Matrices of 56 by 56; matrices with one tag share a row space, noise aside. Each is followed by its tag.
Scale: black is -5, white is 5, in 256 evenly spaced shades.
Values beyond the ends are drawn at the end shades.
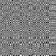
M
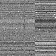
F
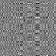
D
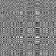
D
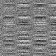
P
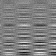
P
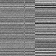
F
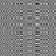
D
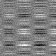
P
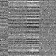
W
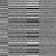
W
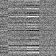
W
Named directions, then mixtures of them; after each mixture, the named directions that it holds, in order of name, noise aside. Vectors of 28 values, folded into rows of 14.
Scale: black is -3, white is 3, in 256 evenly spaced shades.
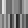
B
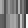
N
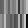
N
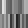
B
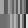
N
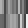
N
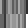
B, N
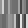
B, N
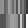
N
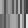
N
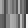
N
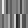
B, N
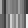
B, N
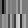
B, N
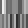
B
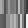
N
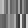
B, N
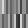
B, N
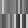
B, N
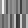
B, N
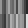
B, N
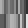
N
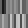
B, N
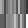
N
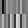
B, N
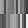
N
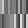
B, N
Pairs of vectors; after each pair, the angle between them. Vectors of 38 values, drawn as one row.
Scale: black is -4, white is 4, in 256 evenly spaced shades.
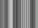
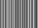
orthogonal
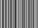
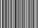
nearly parallel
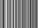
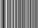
nearly parallel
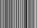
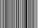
nearly parallel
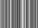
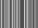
partly opposed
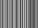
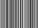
partly aligned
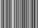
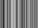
partly aligned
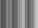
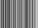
partly aligned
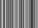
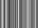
partly aligned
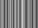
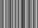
nearly opposite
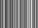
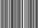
orthogonal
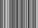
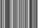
partly opposed
